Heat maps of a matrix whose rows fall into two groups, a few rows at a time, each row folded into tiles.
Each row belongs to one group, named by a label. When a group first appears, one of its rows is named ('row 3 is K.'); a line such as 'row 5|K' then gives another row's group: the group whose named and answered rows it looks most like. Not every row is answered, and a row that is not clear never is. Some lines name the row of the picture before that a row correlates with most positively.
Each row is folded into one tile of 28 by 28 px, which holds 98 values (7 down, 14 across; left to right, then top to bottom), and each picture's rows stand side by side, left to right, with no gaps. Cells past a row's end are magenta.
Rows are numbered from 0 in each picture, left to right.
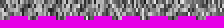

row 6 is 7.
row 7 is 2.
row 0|7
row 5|7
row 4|2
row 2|7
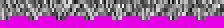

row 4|2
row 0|7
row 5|7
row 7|7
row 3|2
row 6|7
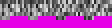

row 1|2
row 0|2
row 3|7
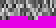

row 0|7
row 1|2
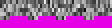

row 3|2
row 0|7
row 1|2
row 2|7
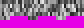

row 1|7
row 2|2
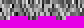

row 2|2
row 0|2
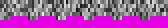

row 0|7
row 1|7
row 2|7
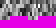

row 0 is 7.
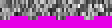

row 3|2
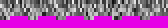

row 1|2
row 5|2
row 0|2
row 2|2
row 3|2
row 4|7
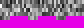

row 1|2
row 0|2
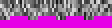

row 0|2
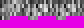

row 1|2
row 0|7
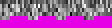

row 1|2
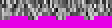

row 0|7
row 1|2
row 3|2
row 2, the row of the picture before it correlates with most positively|2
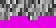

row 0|7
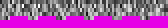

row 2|2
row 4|2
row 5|7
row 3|2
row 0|7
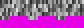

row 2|7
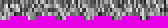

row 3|2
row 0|2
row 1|7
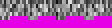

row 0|7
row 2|7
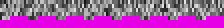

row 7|2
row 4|2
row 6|2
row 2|2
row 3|7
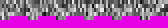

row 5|7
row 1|2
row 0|7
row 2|2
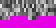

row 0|2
